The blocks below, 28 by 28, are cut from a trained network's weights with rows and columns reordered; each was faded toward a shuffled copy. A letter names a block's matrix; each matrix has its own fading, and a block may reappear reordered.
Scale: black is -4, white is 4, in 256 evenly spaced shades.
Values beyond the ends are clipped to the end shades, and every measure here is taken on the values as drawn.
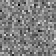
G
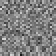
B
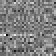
B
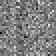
G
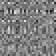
B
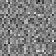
B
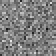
G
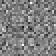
B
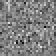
G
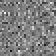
G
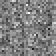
G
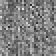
G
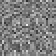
B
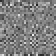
B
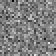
G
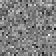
G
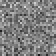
G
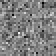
G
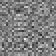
B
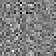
B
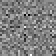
B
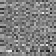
B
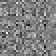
B
